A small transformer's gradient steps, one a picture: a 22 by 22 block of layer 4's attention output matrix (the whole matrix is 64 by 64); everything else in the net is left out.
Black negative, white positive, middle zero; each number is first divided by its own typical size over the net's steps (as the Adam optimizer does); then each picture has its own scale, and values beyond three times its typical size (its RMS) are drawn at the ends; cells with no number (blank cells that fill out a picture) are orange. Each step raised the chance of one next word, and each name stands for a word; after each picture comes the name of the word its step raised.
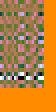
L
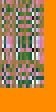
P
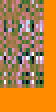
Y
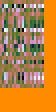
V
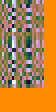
P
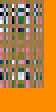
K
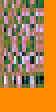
Y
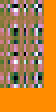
V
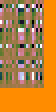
V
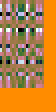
K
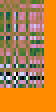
L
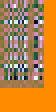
P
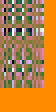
K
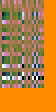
L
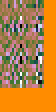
Y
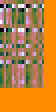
V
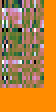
V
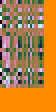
P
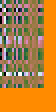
K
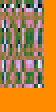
V
